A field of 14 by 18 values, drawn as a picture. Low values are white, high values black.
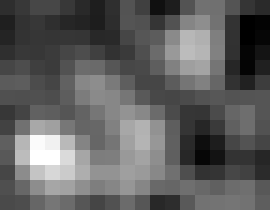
There are no regular stripes. The texture is blotchy. Overall the values sit about 60% of the way up the scale. The halves do not mirror each other. The top left is the calmest part. Values change most from cell to cell in the bottom left. The bottom left is the ninth with the lowest average.
